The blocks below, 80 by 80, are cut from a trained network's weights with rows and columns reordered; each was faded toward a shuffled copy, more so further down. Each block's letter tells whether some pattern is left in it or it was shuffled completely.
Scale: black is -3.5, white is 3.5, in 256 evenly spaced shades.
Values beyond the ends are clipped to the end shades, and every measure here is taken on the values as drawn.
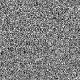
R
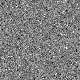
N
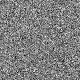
N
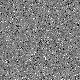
N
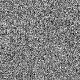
R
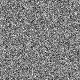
N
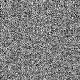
R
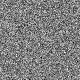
N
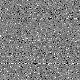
R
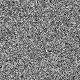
N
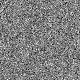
N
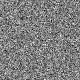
N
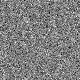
N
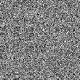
R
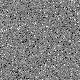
N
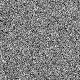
N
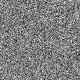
N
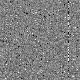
R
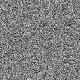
R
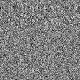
R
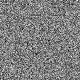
N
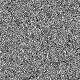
N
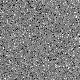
N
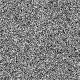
N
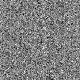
R
